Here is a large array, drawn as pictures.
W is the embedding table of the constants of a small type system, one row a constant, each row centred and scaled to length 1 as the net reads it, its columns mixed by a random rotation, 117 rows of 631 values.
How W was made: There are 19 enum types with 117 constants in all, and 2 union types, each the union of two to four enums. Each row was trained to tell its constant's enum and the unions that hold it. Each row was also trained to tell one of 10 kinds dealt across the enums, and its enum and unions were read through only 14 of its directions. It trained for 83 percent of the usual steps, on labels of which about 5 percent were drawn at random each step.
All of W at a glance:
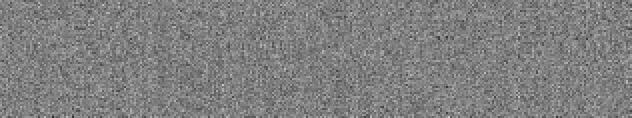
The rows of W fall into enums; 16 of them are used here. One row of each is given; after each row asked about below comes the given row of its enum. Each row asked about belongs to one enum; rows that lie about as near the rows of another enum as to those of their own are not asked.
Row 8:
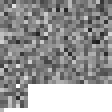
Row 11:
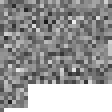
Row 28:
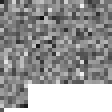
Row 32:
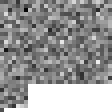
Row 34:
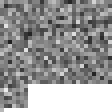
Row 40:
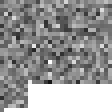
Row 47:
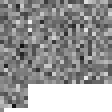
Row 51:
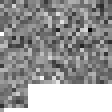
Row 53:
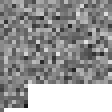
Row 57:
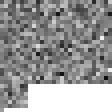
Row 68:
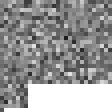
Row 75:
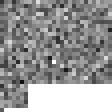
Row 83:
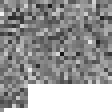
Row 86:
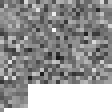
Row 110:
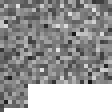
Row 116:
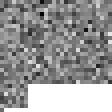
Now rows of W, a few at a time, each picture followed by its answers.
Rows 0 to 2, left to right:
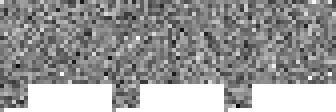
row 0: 34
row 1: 86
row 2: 47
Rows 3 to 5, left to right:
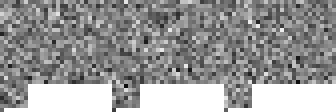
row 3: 83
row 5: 28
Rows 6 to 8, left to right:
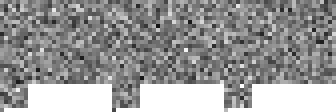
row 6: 83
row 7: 51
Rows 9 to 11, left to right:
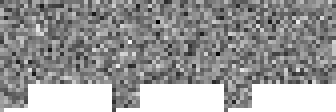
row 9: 75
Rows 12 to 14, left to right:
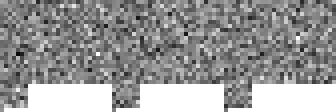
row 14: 51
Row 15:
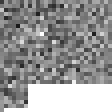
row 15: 75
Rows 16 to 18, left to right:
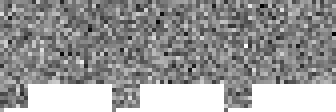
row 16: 83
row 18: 28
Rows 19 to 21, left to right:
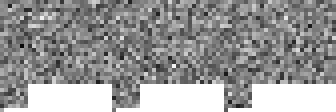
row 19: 40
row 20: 110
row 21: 53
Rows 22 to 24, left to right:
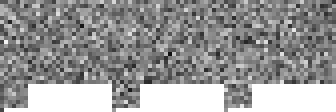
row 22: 51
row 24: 28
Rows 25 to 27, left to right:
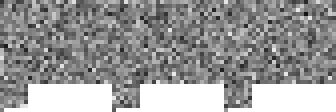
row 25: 75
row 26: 53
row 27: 34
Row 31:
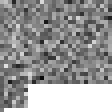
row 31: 11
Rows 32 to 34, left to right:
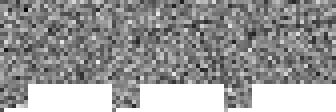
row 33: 47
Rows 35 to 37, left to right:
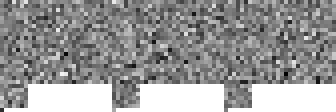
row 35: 28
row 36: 11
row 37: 86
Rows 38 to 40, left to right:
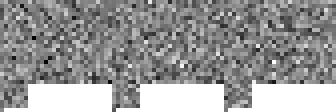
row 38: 11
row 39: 8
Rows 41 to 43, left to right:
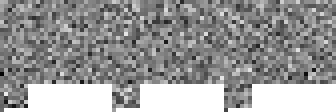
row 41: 53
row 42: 83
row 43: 51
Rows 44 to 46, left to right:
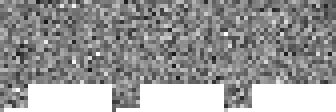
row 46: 51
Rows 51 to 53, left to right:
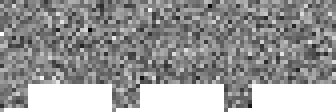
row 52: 8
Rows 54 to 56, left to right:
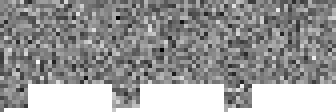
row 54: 8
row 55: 75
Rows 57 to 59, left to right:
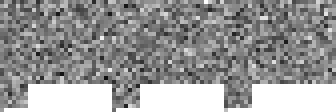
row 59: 40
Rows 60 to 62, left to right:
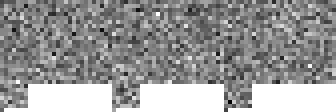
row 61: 57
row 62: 110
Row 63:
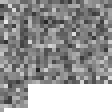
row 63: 11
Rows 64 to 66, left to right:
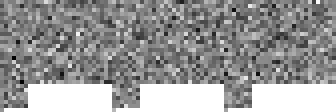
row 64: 8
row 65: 34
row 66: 53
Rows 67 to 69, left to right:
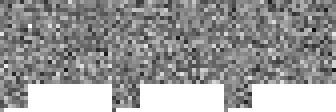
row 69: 53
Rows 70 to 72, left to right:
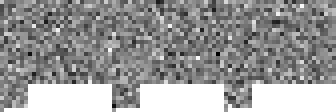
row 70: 11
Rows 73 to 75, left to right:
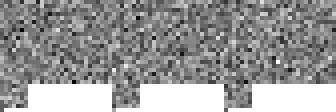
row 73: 86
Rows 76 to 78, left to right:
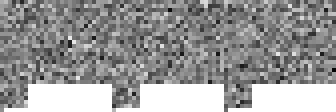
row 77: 40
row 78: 53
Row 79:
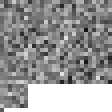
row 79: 28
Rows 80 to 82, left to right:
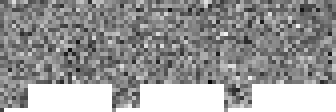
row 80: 32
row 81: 40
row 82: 57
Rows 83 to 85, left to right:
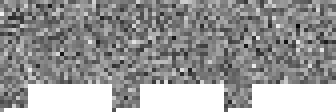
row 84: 32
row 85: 40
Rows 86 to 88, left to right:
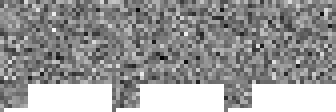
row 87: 11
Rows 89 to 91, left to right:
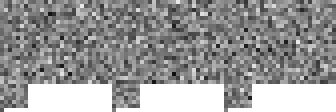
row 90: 86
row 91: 40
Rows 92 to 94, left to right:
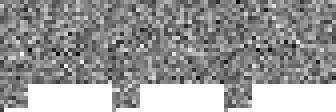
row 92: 32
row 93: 8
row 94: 40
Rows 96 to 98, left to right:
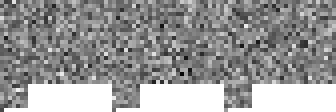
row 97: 32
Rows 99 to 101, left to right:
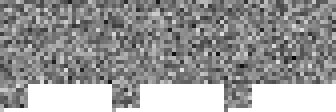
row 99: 8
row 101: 86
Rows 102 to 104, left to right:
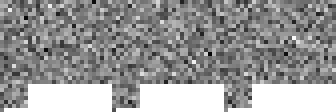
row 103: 28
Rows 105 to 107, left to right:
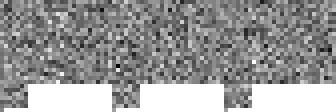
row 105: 53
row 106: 8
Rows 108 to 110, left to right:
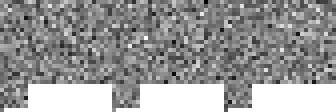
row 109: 86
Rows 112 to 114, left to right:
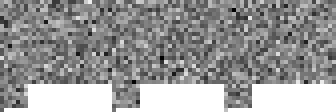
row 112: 47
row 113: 75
